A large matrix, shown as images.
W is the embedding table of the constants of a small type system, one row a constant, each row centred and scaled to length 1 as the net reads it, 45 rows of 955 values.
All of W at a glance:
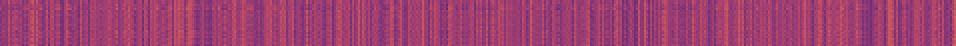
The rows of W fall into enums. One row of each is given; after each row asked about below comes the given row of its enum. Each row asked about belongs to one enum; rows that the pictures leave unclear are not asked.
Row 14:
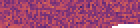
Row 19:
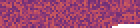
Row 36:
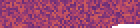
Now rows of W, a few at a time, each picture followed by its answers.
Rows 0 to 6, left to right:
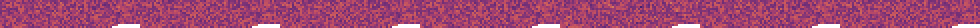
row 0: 36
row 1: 19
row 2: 19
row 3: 36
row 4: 14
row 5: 36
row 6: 19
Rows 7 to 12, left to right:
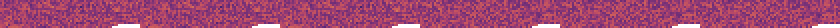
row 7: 14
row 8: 14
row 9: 14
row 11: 19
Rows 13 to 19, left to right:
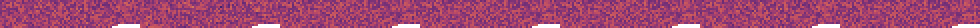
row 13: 36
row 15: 19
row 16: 19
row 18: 36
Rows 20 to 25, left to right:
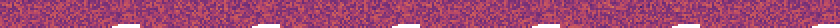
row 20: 19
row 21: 36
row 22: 36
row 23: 19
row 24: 14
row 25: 19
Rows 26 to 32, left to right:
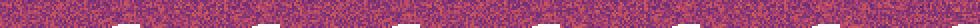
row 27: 36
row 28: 19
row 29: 19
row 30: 36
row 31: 36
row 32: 14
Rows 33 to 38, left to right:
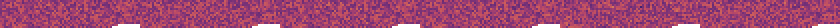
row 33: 36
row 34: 19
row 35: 36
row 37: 14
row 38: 19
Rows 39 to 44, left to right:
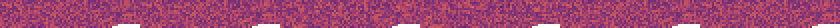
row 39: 19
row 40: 19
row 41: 36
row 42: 14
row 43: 19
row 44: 19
